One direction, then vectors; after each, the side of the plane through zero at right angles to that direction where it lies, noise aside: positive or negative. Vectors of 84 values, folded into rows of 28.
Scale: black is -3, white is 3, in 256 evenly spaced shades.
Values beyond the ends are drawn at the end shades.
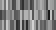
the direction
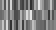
positive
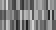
positive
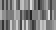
negative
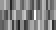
positive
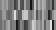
positive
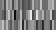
positive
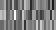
negative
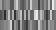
positive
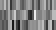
positive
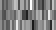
negative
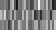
negative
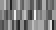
positive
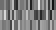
negative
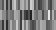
negative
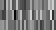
positive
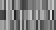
positive
